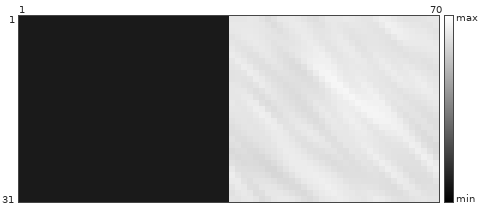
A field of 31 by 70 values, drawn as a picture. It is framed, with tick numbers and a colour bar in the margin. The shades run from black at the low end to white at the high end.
The table splits into one row of 2 panels. Panel 1,1: very low, flat. Panel 1,2: very high, slanting down to the right, faint in contrast.
